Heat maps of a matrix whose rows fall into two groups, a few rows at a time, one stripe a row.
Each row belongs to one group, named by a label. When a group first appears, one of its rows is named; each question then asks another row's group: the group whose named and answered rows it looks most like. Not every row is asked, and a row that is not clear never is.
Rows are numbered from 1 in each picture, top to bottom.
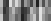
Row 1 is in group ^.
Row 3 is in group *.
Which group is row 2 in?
*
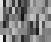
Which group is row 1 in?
*
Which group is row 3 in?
*
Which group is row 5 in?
^
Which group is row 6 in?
*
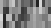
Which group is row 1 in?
^
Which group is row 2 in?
*
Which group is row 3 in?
*
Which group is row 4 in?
*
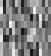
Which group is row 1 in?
*
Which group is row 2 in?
*
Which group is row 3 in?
^
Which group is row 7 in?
^
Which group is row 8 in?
^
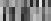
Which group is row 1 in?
^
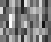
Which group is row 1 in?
^
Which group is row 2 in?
*
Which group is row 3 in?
^
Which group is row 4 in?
^
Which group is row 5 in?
*
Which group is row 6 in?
^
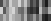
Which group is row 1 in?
^
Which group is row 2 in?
^
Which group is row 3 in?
^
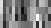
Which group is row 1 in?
*
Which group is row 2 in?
*
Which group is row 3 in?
*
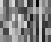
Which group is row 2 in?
*
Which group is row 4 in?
^
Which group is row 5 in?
^
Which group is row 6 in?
^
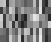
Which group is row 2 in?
^
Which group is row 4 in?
*
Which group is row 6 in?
^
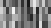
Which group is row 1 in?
*
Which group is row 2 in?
^
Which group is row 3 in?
^
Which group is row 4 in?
^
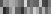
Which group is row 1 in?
^
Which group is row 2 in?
*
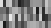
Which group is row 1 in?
*
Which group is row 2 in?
^
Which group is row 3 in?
^
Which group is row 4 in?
*
